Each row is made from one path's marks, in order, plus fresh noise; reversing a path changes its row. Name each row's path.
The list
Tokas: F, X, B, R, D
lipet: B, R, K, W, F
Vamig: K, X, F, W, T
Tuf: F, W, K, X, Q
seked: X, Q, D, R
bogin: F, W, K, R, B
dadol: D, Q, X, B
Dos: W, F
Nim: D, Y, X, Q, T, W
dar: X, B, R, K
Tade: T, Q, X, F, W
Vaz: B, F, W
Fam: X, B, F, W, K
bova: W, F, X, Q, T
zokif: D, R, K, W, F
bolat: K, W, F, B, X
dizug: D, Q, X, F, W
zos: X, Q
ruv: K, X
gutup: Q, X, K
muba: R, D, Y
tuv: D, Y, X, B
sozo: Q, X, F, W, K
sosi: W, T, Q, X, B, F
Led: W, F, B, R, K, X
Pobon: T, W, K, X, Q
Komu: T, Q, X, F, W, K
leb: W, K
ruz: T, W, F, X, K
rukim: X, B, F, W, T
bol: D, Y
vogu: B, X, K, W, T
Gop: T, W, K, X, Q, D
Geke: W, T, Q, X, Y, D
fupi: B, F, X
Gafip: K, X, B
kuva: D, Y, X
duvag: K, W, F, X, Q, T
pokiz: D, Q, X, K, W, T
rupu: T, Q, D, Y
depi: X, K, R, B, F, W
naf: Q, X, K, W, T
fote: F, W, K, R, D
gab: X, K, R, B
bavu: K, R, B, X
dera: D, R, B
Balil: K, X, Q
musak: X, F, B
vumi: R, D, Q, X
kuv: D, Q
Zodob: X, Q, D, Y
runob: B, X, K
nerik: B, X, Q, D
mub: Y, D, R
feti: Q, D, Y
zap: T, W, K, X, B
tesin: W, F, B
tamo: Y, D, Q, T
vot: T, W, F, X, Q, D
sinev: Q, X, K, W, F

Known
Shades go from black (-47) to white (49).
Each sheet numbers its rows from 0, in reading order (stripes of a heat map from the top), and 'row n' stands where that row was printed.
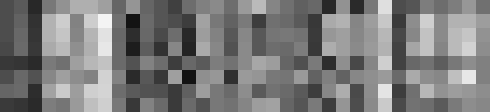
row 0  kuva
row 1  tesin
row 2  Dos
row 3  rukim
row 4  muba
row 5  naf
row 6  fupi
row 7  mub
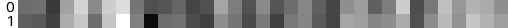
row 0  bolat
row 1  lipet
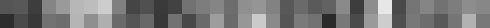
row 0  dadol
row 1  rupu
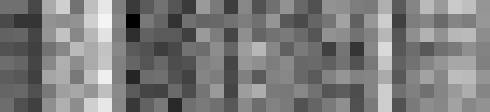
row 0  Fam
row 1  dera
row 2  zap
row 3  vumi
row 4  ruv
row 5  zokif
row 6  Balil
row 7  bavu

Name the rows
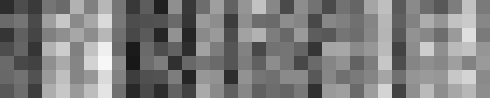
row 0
tamo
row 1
sinev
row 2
Nim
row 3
Vaz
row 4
gab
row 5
Komu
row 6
sosi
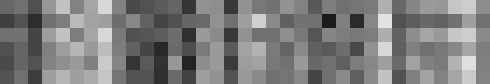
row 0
sozo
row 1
Zodob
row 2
ruz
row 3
zos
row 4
pokiz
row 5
dizug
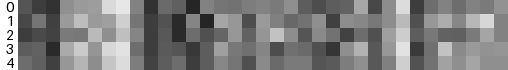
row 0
Tokas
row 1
Tade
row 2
kuv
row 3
musak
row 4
Gafip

